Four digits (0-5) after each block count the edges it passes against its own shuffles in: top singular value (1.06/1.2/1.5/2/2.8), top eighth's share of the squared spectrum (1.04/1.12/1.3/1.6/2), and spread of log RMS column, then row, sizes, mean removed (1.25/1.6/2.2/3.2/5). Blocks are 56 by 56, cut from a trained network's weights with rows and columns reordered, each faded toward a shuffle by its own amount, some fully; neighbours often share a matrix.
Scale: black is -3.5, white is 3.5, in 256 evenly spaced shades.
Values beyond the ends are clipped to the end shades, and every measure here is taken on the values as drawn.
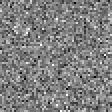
0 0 0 0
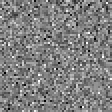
0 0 0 0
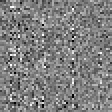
3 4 3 1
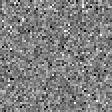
0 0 0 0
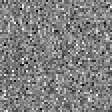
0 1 0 0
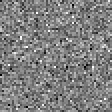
0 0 0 0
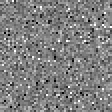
0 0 0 0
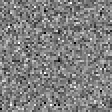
2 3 1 1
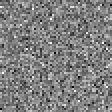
1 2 1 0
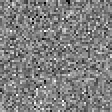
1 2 1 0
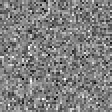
1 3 1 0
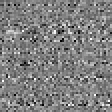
3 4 1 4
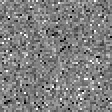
1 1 0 0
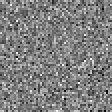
1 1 0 1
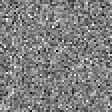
1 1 0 0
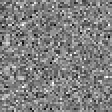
3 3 1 2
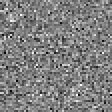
2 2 0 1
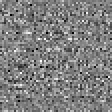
3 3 0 3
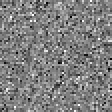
0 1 0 0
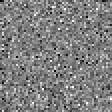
1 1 0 0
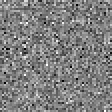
2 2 1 1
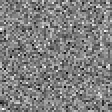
1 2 0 1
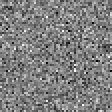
2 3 1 1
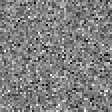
2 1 0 0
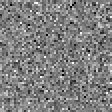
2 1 0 0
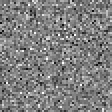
0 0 0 0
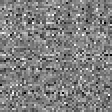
3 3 0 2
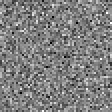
1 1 0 0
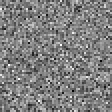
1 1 0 0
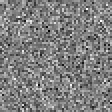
1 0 0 0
